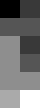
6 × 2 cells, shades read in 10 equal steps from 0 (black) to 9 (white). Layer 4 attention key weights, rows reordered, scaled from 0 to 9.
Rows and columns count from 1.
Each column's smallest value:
0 2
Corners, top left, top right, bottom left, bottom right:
0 2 6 9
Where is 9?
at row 6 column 2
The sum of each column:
24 24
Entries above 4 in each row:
0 0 1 1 2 2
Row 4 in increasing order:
3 5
